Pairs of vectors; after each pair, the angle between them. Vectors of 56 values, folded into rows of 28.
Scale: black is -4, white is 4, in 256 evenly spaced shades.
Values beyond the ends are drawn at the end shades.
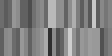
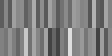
partly aligned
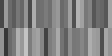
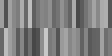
nearly opposite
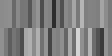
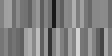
nearly parallel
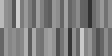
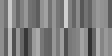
orthogonal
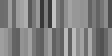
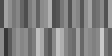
partly opposed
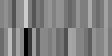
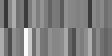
nearly opposite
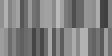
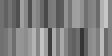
nearly opposite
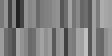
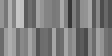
nearly opposite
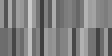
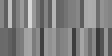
nearly parallel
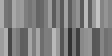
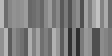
nearly parallel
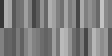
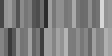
partly aligned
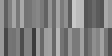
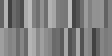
partly opposed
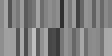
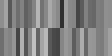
nearly parallel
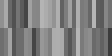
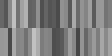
nearly opposite
